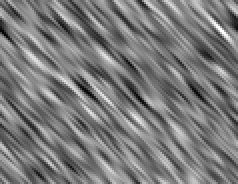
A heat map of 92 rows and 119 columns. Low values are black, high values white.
No lone cell stands out from its neighbours. No seam splits the table. The values follow a bell shape. No overall slope runs across the table. Neither half mirrors the other. No single row or column stands out from its neighbours. On average the colour sits 50% of the way up the scale. Streaks slant down to the right.
